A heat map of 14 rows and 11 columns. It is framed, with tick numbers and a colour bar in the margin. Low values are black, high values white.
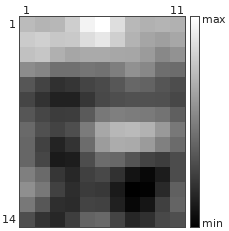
Slope: up to the top. Ninth with the lowest average: bottom right. Lone odd cells: none. Average level on the scale: 40%.
